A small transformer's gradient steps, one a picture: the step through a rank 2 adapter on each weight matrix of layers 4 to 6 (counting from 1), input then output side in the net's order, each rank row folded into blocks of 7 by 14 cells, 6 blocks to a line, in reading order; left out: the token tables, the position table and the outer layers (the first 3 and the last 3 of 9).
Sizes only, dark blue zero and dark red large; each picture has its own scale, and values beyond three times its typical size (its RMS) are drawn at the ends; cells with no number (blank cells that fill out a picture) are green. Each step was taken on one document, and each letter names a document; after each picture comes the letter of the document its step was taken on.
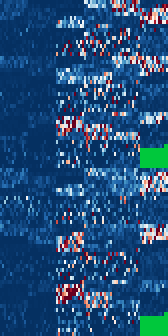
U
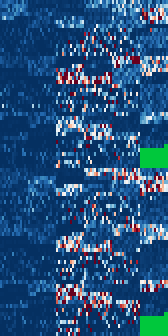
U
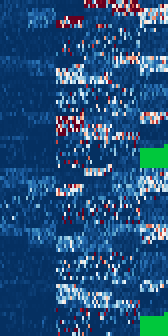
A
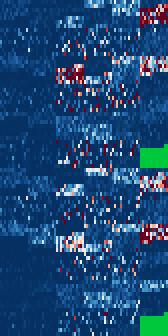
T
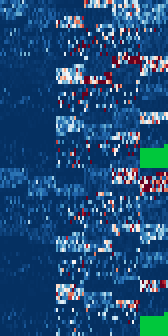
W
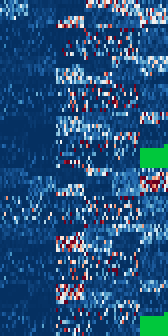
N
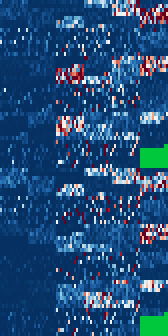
T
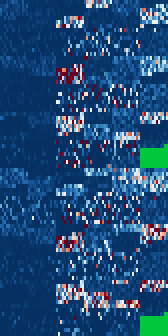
A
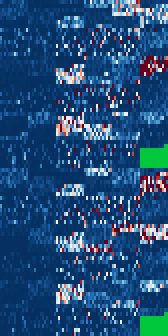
T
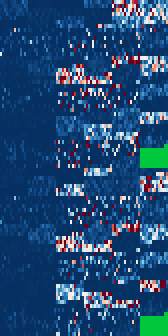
W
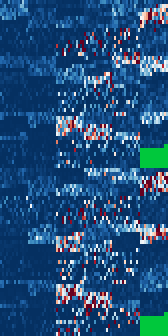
U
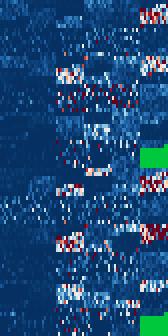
A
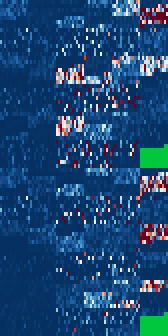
T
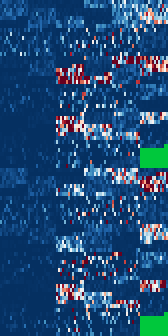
W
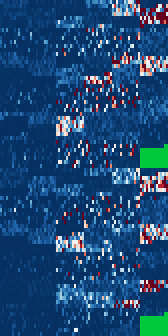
T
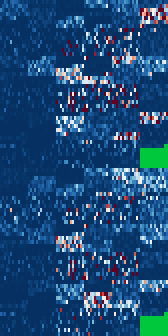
N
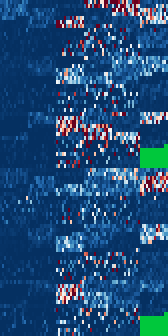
U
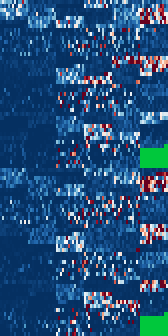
W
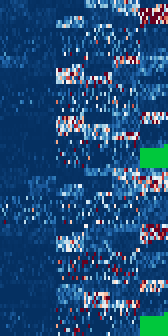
A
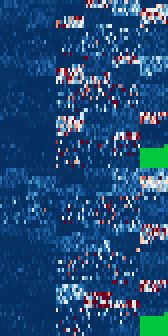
A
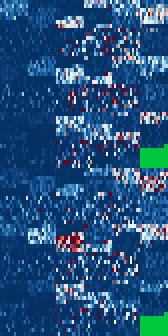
N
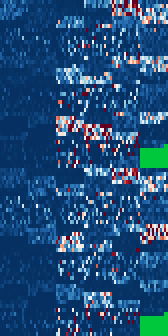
W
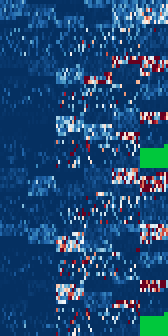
W
